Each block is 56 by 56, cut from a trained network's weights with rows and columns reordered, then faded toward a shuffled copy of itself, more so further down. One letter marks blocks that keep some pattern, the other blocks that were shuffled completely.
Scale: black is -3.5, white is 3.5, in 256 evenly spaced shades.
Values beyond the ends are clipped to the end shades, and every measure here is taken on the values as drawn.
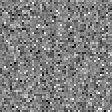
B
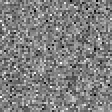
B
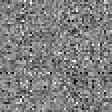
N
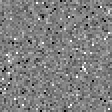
B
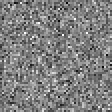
B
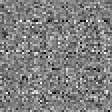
N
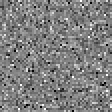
B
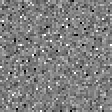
B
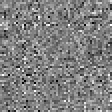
N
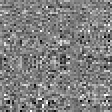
N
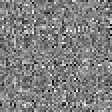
N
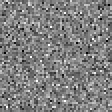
B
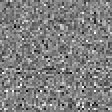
N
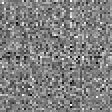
N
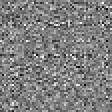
N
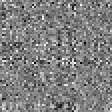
N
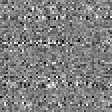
N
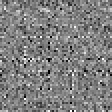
N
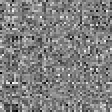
N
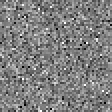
B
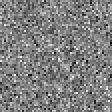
B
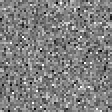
B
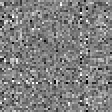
N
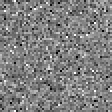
B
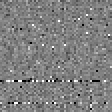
N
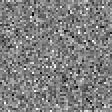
B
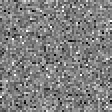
B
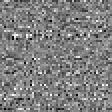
N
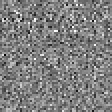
N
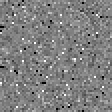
B
